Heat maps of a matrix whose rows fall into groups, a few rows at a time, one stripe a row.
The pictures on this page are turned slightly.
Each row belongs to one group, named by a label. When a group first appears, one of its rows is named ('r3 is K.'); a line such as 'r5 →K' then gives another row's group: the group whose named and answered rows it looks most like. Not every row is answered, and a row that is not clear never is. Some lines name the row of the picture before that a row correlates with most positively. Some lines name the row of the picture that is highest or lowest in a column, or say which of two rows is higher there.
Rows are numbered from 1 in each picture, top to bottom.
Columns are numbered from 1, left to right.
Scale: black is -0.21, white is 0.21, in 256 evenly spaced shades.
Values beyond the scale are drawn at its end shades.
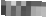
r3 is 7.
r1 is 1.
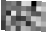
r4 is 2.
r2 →7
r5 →7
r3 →1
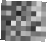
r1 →2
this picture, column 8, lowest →5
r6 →7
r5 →1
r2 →7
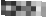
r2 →2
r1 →7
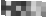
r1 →2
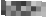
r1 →2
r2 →1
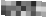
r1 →2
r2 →7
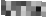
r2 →1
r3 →1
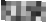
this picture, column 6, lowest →2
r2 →1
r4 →2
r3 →1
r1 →1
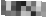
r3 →1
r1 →2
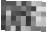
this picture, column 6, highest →6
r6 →1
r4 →7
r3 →2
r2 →7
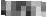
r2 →2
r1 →2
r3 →7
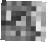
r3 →2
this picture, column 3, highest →7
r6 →7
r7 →1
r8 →7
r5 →7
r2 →7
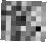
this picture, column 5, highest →6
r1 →1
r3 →7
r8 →2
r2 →2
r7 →2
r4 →2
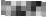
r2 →2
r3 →2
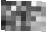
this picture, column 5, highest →2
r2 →1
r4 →7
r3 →2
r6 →7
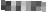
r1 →1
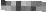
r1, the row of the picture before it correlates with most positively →2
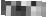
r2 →2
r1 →1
